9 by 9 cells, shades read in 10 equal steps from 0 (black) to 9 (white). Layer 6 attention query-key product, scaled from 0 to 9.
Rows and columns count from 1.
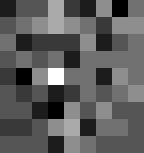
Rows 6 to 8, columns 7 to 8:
3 4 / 5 3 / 4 4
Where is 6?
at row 1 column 4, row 2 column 4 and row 8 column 5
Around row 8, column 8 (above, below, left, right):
3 3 4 3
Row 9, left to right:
3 3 3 1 5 4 3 3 3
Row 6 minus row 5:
1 2 -2 -8 -2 0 2 -1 1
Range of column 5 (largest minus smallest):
5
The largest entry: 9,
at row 5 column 4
